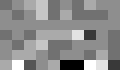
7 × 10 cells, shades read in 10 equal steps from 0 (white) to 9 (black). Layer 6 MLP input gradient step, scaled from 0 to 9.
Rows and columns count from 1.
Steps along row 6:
down same up up down same up down up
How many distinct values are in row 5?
4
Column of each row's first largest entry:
1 2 1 8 2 5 6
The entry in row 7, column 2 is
0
